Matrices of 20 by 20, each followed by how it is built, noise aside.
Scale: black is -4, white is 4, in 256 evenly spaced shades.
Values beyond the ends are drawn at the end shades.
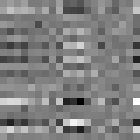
low rank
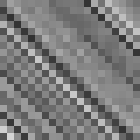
Toeplitz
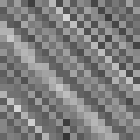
Toeplitz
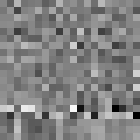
low rank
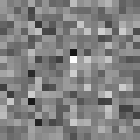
low rank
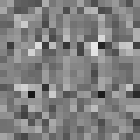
low rank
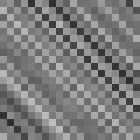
Toeplitz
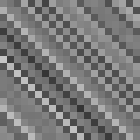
Toeplitz
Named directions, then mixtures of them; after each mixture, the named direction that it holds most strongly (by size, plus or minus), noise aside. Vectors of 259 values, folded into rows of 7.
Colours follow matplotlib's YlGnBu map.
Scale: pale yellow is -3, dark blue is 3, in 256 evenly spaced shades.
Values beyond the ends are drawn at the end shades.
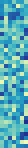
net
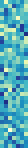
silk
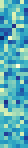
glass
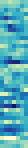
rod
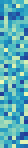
net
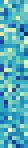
silk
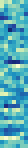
rod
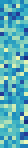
net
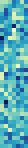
glass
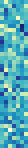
silk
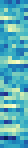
rod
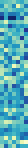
net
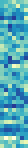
rod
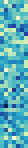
silk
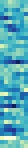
rod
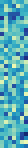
net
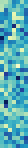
glass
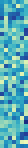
net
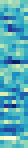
rod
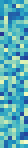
net
